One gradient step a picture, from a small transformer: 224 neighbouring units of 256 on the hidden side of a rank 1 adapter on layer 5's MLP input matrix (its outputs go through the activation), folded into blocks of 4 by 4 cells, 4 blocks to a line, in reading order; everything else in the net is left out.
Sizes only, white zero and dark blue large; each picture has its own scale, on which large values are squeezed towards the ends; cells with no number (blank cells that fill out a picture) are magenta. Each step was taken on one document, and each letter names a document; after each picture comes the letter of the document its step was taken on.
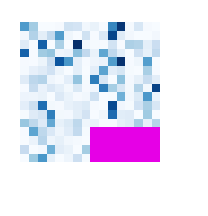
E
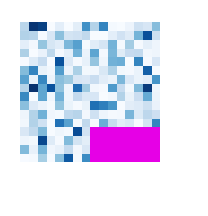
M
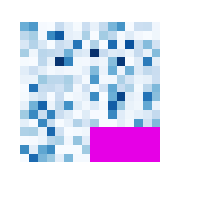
E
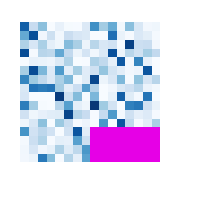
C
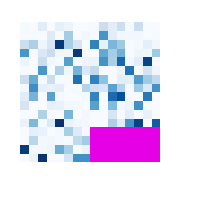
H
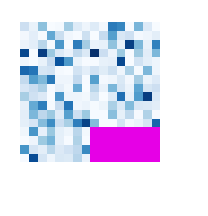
E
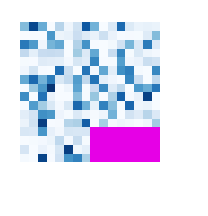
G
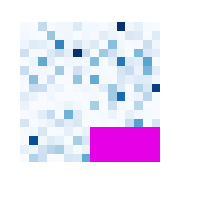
H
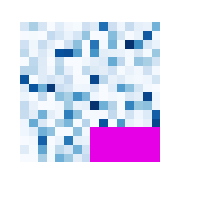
C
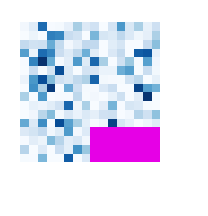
G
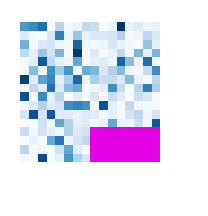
G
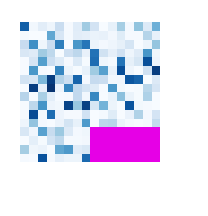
G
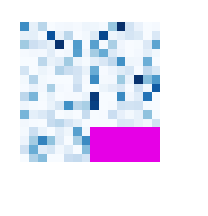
H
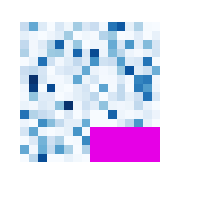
H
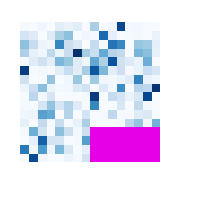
H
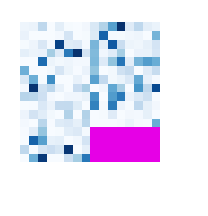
H
